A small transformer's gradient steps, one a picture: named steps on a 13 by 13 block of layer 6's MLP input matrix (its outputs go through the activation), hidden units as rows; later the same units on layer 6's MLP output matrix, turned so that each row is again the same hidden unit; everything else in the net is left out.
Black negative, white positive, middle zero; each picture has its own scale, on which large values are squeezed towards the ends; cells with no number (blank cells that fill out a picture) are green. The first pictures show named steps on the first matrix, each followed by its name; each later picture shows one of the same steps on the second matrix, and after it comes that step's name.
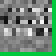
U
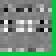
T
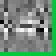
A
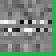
A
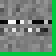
A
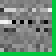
T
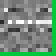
T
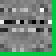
T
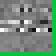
U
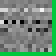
T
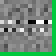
A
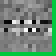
A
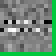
A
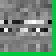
A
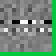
A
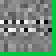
A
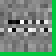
A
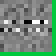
A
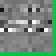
U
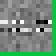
A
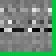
U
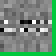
A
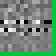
A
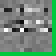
U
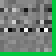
U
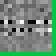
A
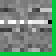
T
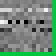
T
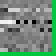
T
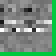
U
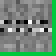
A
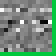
T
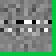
A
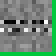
A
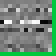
T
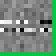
A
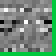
T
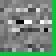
T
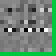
U
